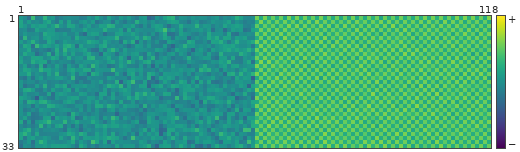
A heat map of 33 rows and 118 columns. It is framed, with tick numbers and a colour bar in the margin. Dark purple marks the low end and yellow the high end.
The table splits into one row of 2 panels. Panel 1,1: middling, fine-grained. Panel 1,2: high, checkered.
